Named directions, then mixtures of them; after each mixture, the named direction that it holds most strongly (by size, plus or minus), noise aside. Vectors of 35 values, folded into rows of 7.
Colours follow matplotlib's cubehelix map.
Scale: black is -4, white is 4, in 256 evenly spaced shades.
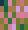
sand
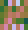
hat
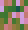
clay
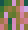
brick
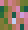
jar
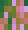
brick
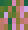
brick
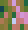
jar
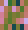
hat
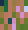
sand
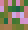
clay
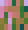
brick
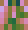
hat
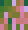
brick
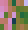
brick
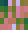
hat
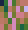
sand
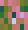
jar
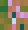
jar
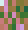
sand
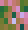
jar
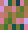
hat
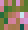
clay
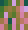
brick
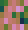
clay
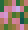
clay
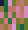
sand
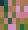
sand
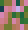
clay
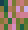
sand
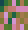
brick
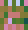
hat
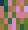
sand
